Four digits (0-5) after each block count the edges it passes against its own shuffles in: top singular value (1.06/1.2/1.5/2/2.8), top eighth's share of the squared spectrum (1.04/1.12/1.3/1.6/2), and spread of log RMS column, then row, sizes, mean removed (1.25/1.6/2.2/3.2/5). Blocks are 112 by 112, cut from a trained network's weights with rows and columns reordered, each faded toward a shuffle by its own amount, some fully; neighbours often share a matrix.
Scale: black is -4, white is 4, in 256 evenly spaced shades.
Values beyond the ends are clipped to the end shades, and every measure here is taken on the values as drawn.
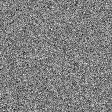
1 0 0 0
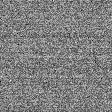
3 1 0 0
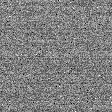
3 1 0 0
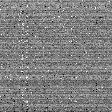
4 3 2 1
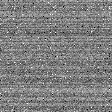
4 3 2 1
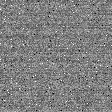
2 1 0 0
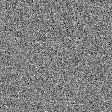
2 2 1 0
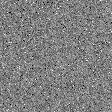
0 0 0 0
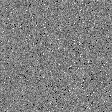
0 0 0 0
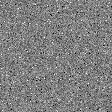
1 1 0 1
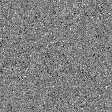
1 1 0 1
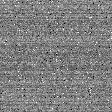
3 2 1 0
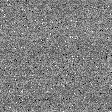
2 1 0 0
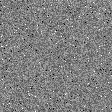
0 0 0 0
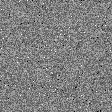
0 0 0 0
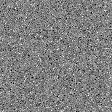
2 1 0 0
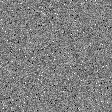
0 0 0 0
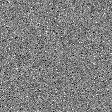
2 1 0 0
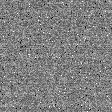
2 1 0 0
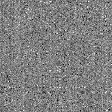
2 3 1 2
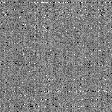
3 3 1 3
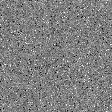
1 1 0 0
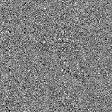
3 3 2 1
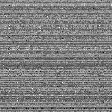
5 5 1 3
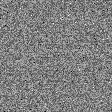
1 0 0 0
